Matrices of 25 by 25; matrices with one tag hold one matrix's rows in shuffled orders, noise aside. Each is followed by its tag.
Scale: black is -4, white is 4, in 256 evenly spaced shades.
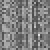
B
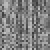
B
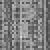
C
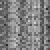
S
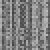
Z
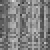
S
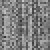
B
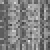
S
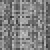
C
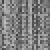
B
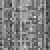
C
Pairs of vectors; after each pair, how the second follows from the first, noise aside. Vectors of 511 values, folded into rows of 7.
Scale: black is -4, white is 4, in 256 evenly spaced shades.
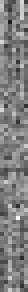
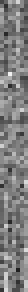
reversed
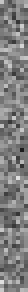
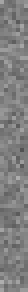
shrunk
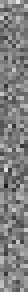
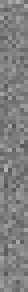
shrunk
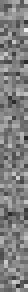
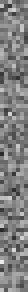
reversed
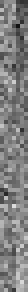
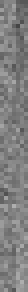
shrunk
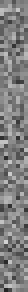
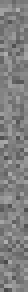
shrunk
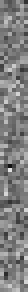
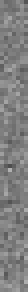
shrunk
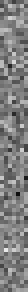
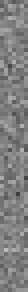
shrunk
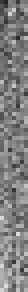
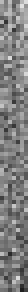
reversed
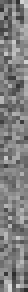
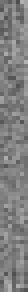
shrunk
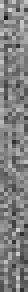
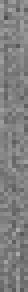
shrunk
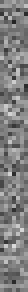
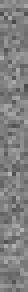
shrunk
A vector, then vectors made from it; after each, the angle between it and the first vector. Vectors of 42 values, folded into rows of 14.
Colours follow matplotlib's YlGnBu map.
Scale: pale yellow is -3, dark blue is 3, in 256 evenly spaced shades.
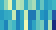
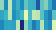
orthogonal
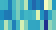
orthogonal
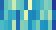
partly aligned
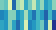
nearly parallel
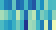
nearly opposite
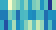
partly aligned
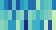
nearly opposite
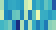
orthogonal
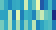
orthogonal
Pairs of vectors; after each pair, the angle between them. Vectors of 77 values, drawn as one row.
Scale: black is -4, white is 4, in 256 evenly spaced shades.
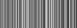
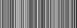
partly aligned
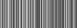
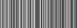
nearly parallel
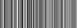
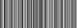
nearly parallel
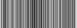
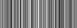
orthogonal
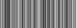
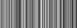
partly opposed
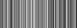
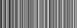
orthogonal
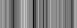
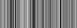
partly aligned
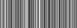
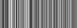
orthogonal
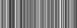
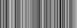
nearly opposite
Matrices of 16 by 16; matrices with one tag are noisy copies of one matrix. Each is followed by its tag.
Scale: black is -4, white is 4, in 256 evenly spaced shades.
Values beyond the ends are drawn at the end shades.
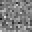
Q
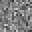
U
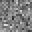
U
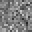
U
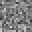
Q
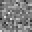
Q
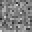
Q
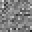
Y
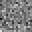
Q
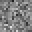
U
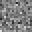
Q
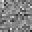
Y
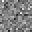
Y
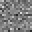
Y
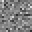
Y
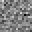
Y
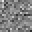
Y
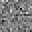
Y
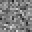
U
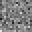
Q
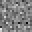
Q
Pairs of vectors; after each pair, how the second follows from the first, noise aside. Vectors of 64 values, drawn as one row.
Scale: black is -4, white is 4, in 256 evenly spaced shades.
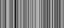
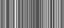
negated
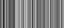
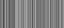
shrunk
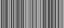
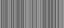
shrunk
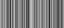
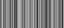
wrapped around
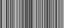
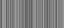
shrunk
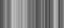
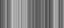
copied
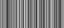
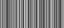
copied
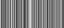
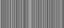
shrunk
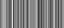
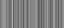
shrunk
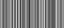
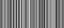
negated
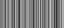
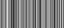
wrapped around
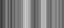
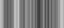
wrapped around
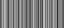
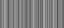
shrunk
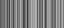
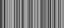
wrapped around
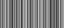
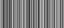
wrapped around
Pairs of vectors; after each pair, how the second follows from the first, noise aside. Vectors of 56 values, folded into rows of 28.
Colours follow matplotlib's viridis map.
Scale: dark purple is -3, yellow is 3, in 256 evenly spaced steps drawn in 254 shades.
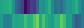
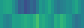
shrunk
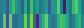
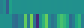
partly zeroed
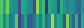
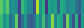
copied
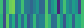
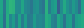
shrunk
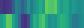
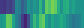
copied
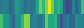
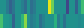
partly zeroed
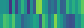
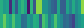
copied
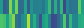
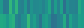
shrunk
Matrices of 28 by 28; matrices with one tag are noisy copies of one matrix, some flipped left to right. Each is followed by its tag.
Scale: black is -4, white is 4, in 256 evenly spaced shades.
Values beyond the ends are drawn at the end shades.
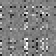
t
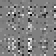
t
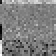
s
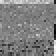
s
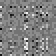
t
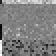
s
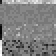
s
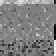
s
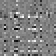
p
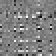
p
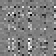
t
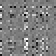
t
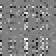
t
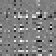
p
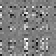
t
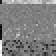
s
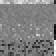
s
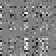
t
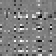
p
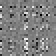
t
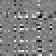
p
